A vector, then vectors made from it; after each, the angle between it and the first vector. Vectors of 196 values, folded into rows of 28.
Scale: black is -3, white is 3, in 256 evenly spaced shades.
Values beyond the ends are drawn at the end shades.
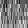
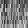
nearly parallel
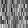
partly aligned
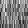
nearly opposite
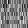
partly aligned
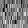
partly aligned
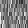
partly aligned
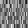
orthogonal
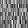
orthogonal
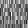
partly opposed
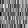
partly opposed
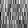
nearly opposite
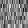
partly aligned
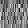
partly aligned
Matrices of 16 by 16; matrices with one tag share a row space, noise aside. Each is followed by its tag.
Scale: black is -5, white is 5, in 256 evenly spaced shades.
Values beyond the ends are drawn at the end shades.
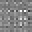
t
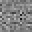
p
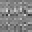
t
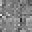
p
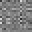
p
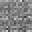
t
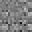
t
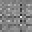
p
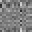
p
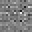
t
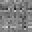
t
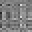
p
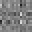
p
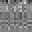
t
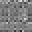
t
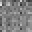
p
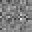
p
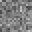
p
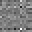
p
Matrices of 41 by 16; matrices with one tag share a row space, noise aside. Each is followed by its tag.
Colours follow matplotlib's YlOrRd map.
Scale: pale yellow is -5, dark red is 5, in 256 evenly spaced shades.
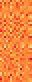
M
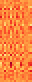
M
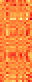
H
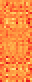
H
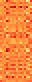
H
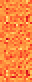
H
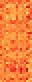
H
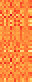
M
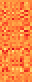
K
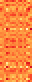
H
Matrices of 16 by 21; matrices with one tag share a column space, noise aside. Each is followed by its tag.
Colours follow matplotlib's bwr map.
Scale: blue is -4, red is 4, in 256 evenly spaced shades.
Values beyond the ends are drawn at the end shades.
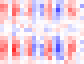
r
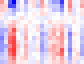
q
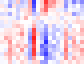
q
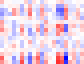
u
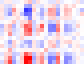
u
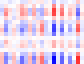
u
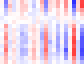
q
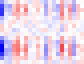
r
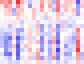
q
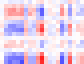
u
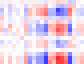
u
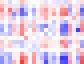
u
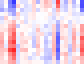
q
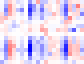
r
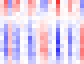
q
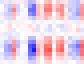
r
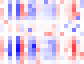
r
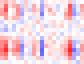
r
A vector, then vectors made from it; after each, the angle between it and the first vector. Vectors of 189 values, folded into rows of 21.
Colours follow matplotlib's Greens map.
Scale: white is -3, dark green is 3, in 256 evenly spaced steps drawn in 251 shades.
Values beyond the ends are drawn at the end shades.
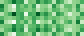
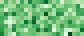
partly aligned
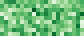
partly aligned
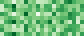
nearly opposite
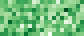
orthogonal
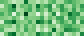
nearly opposite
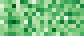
partly opposed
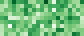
orthogonal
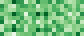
nearly parallel
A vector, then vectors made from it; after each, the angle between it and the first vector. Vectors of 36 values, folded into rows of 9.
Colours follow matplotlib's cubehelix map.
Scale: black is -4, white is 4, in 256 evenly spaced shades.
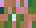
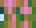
partly aligned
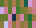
nearly opposite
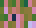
partly opposed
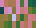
nearly parallel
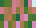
partly opposed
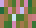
nearly parallel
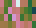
partly aligned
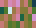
partly aligned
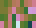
partly opposed
